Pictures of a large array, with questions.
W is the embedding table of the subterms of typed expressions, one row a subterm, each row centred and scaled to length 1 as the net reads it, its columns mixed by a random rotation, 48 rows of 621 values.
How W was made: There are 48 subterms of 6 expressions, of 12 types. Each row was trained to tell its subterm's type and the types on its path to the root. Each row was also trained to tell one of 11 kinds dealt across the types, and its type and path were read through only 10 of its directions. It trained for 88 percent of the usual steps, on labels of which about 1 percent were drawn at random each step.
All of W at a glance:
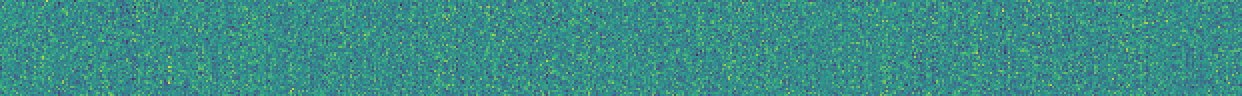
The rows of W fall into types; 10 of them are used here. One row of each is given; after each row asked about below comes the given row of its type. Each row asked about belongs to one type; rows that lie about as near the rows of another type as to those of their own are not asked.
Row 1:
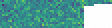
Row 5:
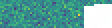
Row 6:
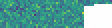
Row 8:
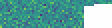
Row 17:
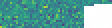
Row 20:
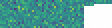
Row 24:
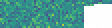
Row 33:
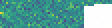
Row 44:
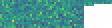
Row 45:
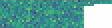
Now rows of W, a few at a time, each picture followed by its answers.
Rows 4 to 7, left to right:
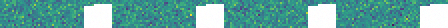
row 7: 5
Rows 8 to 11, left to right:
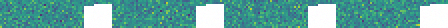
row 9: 24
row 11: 8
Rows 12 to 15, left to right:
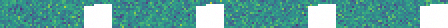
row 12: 45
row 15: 33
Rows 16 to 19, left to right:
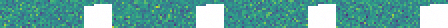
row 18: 8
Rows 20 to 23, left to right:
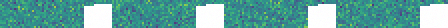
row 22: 8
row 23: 45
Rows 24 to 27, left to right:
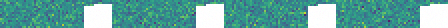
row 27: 6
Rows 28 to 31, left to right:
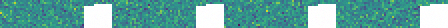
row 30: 24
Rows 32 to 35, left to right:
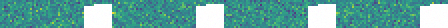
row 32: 45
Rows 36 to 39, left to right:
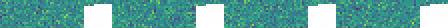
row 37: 20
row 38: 33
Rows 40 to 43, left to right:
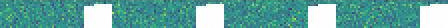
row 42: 5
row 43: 6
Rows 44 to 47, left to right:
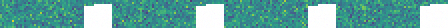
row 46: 1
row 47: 20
